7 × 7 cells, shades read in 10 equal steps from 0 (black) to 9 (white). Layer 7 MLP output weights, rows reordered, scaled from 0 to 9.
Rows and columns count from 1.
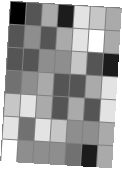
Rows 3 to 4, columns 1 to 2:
3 3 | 4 5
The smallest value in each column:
0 3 3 1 3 1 1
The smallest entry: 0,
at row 1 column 1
